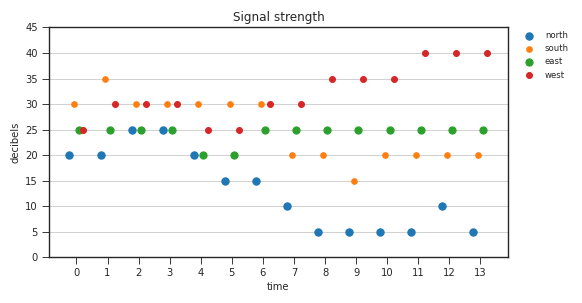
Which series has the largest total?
west
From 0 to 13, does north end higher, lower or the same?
lower
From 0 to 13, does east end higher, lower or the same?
the same
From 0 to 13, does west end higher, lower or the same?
higher
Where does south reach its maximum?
1
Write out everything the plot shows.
Title: Signal strength
x-axis: time, ticks 0 1 2 3 4 5 6 7 8 9 10 11 12 13
y-axis: decibels, ticks 0 5 10 15 20 25 30 35 40 45
Legend: north, south, east, west
Values:
north: 20 20 25 25 20 15 15 10 5 5 5 5 10 5
south: 30 35 30 30 30 30 30 20 20 15 20 20 20 20
east: 25 25 25 25 20 20 25 25 25 25 25 25 25 25
west: 25 30 30 30 25 25 30 30 35 35 35 40 40 40
